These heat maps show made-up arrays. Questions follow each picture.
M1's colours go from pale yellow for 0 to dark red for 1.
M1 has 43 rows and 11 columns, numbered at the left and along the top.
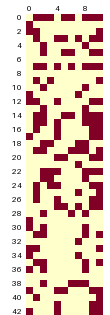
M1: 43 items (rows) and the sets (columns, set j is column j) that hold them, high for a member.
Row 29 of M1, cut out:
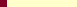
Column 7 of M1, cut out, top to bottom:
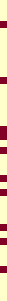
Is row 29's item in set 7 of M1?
no
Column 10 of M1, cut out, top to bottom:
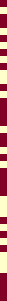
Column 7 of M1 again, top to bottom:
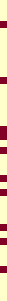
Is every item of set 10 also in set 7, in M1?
no
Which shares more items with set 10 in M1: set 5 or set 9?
set 9
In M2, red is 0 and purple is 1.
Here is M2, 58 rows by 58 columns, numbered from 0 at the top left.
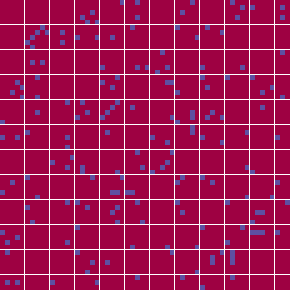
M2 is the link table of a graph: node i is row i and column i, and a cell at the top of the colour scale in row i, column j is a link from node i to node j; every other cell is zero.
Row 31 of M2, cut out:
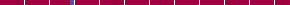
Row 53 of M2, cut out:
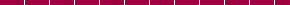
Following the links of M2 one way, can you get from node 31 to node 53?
no
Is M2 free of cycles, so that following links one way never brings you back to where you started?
no
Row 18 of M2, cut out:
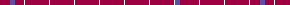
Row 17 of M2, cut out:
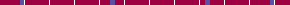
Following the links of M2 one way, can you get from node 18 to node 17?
yes
